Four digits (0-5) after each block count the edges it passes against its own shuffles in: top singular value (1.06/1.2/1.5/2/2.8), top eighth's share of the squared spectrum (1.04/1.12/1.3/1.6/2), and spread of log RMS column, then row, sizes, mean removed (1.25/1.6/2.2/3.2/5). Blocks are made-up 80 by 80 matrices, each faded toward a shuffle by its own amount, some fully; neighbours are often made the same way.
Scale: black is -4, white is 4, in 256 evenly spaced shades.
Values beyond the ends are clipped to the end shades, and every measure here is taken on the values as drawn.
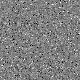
1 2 0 1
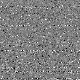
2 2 0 3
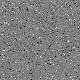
1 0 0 0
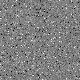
0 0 0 0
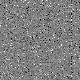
3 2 1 0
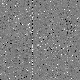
3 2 1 0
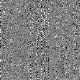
2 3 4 0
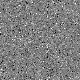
1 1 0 0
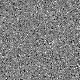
1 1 2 0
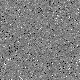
0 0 0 0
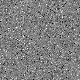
0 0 1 0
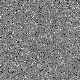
0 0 0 0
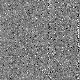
2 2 2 0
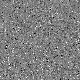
2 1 0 0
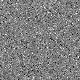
2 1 0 0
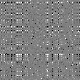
5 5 3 3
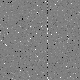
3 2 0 0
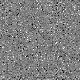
3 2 1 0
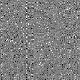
4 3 2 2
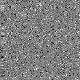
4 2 0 1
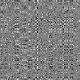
5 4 3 3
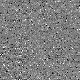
3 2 1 1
